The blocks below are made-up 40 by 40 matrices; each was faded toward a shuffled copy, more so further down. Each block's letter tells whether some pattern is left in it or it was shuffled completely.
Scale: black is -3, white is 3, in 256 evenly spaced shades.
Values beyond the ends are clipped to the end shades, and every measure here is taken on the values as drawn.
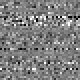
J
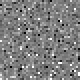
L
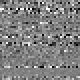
J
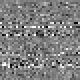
J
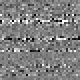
J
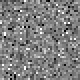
L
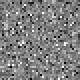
L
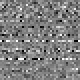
J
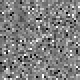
L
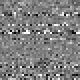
J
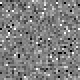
L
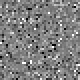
L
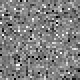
L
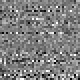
J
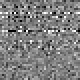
J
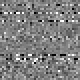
J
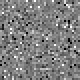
L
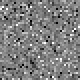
L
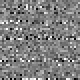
J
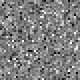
L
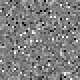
L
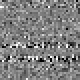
J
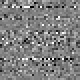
J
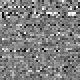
J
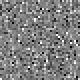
L
